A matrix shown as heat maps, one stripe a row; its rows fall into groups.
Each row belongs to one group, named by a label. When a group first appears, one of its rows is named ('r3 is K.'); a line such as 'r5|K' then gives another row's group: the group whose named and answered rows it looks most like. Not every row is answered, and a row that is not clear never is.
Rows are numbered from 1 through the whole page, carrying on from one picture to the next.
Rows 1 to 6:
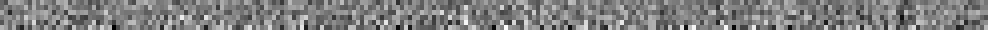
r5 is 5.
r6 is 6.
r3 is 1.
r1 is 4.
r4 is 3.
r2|5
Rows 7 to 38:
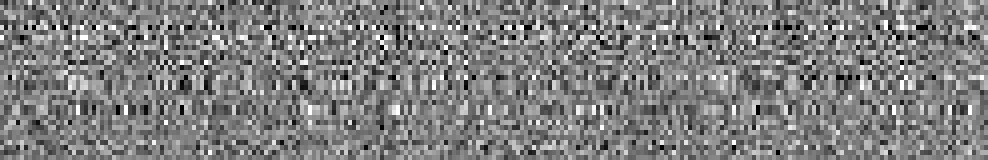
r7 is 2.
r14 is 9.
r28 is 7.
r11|2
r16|4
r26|1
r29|7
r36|1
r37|2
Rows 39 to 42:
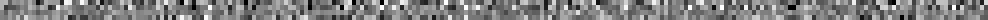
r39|4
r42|3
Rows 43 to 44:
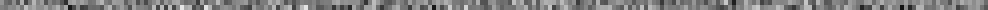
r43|1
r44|3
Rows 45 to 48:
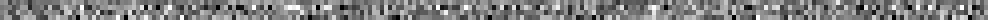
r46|5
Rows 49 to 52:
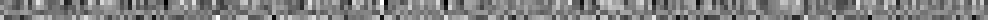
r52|9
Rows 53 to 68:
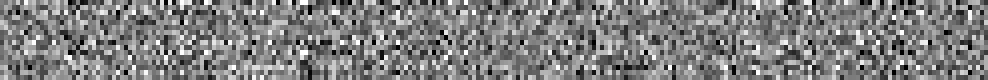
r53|3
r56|7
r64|4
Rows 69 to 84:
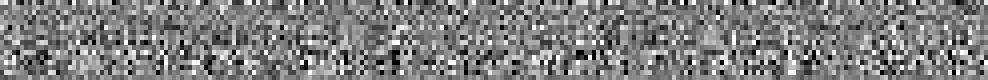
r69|6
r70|4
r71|5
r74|1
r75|7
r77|7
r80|1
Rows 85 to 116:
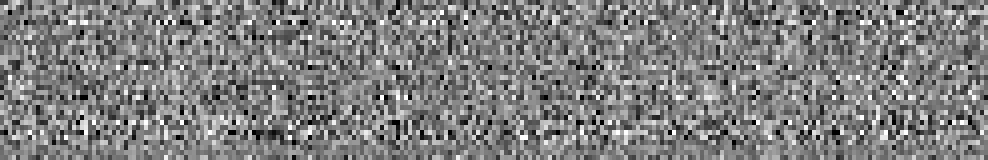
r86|6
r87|1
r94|5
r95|5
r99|2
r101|2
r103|7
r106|4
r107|4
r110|9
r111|2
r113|1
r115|5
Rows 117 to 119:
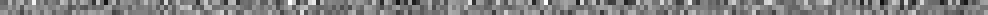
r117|9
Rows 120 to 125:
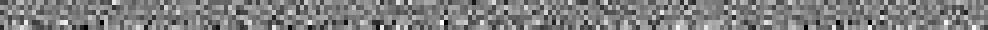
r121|6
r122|9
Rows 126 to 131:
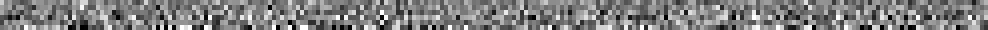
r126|9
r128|6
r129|2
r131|3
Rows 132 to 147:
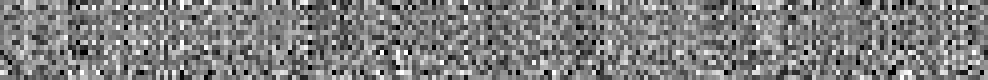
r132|3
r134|6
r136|3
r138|5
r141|3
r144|1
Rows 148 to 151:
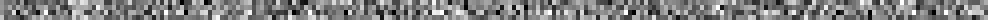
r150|1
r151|9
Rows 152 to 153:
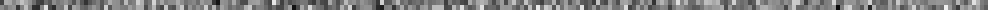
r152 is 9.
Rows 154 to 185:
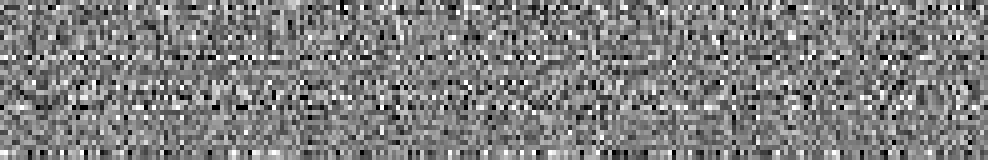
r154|5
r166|2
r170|5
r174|2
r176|1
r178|1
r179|6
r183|7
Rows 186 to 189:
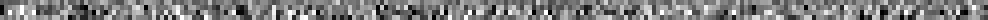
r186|2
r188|9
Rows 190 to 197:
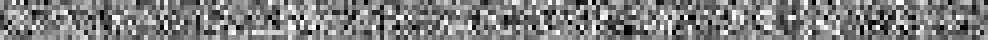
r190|1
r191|9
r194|4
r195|9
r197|9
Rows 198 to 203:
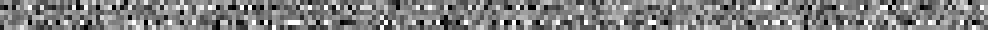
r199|2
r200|4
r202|5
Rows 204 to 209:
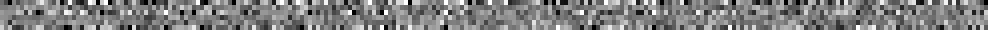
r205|3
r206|4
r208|1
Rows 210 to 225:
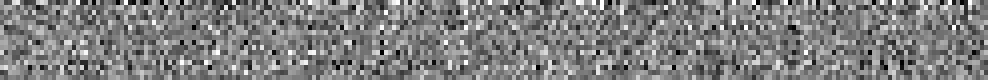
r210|7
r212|5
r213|7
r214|9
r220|9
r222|3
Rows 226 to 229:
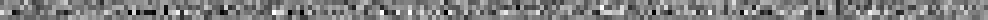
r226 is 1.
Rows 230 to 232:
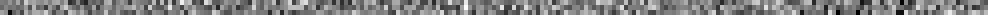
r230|3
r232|1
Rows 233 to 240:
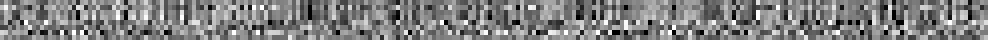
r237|1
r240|9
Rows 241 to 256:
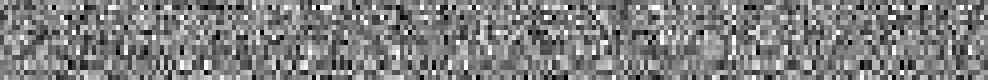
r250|7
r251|7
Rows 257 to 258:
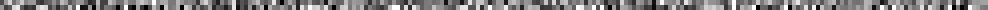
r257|9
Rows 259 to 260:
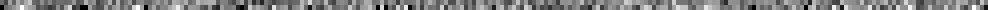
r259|2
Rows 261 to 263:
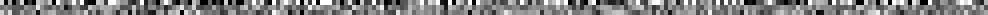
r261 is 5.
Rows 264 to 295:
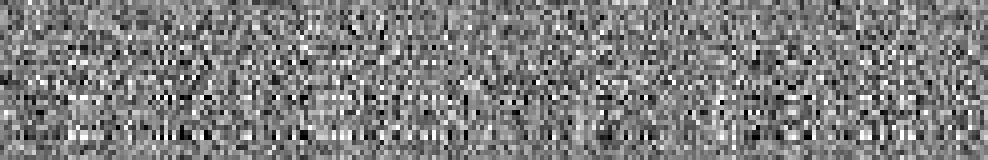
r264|2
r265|1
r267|6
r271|4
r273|3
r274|7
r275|6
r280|2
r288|4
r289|7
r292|4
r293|9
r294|5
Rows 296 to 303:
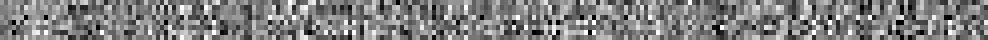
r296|9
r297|3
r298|3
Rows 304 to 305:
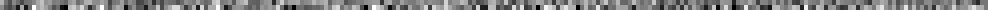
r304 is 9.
